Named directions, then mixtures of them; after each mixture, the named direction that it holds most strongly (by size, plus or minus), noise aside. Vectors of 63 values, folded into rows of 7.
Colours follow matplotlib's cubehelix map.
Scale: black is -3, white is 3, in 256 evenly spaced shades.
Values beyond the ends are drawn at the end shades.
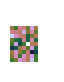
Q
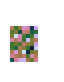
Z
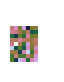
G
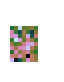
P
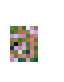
G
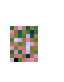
P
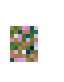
Z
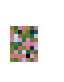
Z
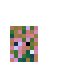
Q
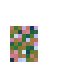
Z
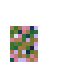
Z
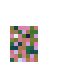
Z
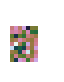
G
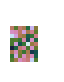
Q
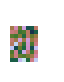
G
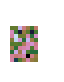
P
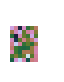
P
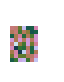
G
